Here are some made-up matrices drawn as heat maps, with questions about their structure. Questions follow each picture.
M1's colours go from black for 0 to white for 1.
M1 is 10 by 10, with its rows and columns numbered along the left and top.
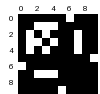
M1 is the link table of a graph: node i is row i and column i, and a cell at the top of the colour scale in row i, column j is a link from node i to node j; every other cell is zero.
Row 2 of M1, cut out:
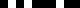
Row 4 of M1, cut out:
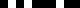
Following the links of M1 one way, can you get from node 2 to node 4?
yes
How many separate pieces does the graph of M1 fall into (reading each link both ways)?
4
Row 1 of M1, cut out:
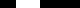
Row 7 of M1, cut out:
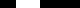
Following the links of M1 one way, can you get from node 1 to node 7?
yes
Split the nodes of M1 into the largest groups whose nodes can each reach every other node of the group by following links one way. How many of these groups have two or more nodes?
3
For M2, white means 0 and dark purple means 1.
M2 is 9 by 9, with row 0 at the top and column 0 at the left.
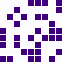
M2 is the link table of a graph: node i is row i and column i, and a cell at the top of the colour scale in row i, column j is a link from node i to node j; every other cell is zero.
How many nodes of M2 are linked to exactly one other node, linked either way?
0
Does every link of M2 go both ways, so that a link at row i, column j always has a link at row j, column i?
yes
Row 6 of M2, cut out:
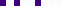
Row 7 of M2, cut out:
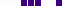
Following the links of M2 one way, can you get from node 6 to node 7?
yes
